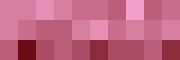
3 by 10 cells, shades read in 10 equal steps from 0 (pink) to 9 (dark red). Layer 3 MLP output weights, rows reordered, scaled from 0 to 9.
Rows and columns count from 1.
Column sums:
8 14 10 10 10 11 12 7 11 12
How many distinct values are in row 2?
4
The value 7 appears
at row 3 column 6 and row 3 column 10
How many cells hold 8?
0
